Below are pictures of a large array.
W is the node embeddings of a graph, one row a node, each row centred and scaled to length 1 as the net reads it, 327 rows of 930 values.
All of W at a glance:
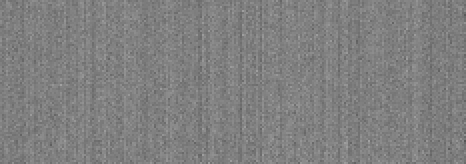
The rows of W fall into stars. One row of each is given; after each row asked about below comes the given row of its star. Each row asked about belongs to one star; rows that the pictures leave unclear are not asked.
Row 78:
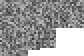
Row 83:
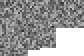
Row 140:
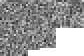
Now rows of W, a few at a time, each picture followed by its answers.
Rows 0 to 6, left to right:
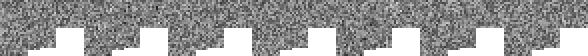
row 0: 83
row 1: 140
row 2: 78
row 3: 83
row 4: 140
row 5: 140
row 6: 78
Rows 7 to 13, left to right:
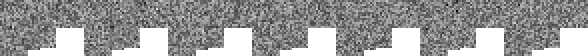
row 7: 83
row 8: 83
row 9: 78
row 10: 83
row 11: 140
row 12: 78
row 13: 78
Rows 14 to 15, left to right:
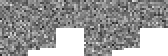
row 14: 140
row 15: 78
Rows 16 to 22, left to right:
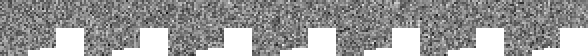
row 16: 78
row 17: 83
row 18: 140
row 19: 83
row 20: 140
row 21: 140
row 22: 78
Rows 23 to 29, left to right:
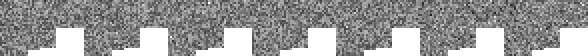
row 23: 83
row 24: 140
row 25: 83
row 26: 78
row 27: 140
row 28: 78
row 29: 83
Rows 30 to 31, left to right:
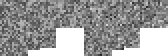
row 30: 140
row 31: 78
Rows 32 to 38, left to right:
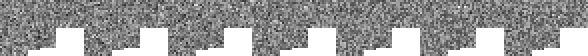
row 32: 78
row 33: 140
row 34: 140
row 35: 140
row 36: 78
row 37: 83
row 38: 140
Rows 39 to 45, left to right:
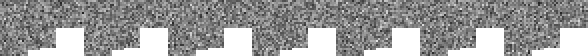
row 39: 83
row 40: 83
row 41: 83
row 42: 83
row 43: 140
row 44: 140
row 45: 78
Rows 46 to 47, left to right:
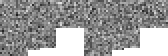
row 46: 140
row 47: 83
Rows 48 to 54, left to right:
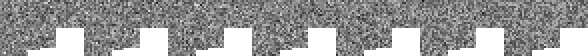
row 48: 78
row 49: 78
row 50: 140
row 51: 83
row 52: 140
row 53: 83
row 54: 140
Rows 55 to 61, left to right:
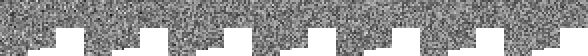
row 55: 83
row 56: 78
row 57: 78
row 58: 140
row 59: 140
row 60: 83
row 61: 83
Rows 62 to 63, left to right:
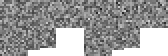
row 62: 140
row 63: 83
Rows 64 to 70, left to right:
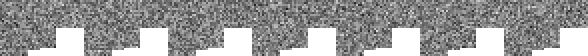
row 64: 140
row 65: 83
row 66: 83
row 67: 78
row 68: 140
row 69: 140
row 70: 83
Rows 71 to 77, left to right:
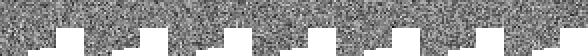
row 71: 140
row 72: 78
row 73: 78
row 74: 140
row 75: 140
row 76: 78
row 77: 83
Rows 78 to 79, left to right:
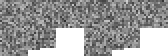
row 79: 140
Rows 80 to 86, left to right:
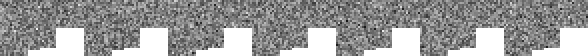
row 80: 83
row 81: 140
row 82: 78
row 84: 83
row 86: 140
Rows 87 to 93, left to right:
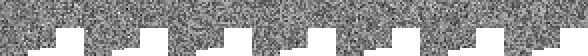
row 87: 140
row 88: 78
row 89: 140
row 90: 83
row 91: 140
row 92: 140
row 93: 83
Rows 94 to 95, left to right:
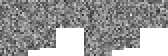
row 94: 140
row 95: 78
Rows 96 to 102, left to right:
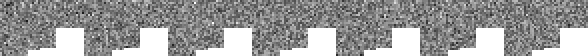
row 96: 83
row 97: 140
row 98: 78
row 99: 78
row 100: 140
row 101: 78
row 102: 140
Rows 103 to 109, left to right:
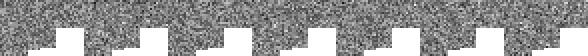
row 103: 83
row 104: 83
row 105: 140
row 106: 78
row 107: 83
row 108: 140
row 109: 140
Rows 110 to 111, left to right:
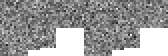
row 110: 83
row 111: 78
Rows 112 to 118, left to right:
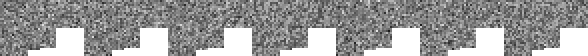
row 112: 140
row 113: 140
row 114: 140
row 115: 78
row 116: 140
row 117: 78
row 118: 140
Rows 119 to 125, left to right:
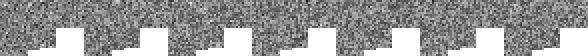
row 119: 140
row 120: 140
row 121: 83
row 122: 78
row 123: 83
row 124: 83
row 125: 140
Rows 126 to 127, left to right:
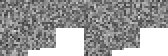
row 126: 83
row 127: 140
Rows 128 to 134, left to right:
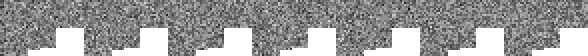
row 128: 83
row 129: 140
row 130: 78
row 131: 78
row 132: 140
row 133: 140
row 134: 78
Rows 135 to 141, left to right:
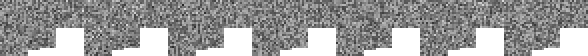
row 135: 78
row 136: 140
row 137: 78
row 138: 78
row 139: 140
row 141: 78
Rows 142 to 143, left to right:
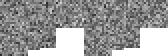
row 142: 140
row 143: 78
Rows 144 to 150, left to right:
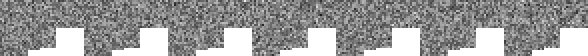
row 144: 83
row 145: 140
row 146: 83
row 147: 83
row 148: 78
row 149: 78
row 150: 78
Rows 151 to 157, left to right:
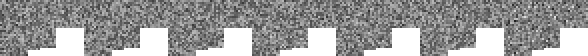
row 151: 140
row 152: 140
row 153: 78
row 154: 83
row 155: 140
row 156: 78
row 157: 83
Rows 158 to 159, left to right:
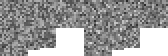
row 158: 78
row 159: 83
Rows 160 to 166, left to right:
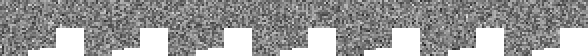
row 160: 140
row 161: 83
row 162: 83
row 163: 83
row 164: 140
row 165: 78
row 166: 83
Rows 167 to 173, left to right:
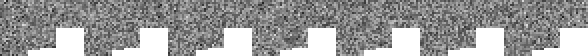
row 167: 140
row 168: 83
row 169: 78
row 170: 83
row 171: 83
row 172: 83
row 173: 78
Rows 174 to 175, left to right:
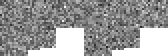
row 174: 83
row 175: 140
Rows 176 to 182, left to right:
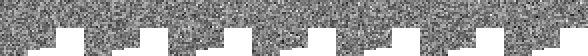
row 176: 83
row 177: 140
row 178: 140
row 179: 78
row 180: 83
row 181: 140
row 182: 83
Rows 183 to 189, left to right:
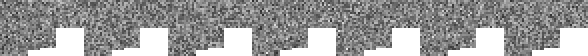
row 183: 140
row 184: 83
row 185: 140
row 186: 78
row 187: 83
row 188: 140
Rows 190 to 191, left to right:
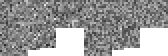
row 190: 78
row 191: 83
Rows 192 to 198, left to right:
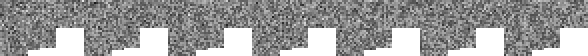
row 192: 140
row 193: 83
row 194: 140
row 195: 140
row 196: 140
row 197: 83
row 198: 140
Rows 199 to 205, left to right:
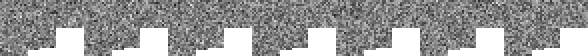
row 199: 78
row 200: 78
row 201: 83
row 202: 140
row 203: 140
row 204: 83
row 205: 140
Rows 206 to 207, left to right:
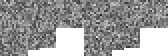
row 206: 140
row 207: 140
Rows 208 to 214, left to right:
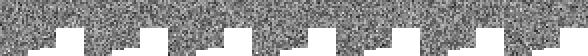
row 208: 78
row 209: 83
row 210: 140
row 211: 78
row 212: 140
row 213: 78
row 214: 140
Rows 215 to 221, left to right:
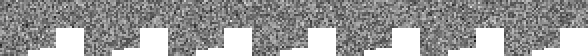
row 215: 83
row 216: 78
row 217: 83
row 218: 140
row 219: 140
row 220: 78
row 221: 78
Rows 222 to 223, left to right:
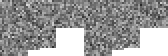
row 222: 140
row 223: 83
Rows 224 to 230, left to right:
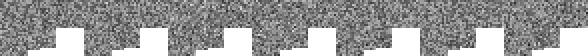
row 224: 83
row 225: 83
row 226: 83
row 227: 140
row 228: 78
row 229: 78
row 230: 83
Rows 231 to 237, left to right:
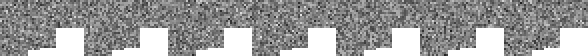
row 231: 140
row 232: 83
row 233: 140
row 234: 140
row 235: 78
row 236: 140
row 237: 78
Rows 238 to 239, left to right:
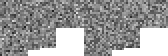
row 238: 140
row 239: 140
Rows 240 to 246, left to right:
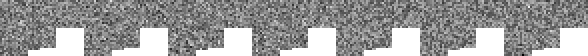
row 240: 140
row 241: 83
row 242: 140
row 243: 140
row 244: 78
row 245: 78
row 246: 83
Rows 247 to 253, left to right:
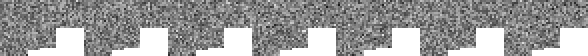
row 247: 140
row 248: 83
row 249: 140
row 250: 83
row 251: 78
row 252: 83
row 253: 83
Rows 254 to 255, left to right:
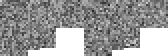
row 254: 140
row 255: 140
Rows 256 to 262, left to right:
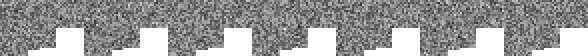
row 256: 140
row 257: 78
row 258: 78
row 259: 78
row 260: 140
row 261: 78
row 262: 78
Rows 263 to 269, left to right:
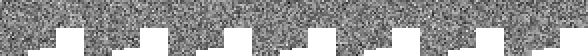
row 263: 140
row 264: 140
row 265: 140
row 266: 78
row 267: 83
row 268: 83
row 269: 78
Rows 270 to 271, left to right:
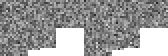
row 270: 140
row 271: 78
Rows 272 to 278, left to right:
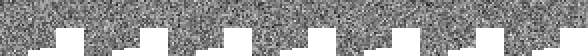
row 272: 83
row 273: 140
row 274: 83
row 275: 83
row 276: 140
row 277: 83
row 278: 140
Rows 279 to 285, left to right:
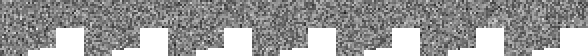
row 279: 83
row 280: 83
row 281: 83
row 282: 83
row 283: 78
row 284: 78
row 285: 78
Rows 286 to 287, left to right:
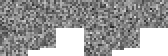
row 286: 78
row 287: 83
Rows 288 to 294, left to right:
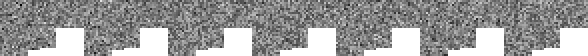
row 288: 78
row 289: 83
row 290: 78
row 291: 83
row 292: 83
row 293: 140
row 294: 83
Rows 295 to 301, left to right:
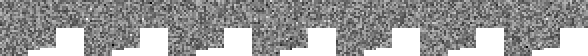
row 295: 83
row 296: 78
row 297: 140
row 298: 78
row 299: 78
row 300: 83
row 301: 140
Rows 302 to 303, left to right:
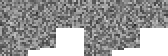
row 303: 78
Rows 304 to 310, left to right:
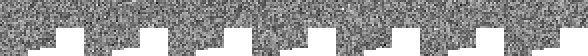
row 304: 78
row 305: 78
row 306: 78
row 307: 83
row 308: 78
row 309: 140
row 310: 140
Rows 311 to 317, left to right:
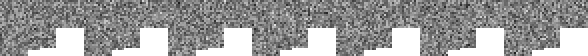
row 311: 78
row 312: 140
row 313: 83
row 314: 78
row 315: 140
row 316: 140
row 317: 83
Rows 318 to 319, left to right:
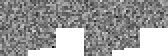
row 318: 78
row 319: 83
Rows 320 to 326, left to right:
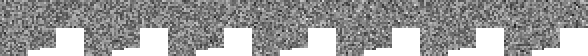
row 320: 78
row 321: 78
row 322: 140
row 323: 78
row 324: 83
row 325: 83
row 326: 83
